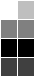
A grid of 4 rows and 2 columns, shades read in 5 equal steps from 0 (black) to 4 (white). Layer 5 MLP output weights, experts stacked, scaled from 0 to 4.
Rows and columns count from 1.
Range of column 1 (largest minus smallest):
4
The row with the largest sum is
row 1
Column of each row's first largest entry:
1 1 1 1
